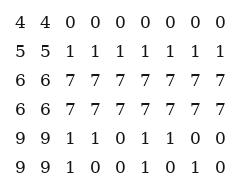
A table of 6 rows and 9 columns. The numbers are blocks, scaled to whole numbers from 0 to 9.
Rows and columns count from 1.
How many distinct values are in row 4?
2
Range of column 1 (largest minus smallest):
5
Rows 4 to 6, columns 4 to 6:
7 7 7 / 1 0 1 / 0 0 1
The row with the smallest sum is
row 1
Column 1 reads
4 5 6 6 9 9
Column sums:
39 39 17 16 15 17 16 16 15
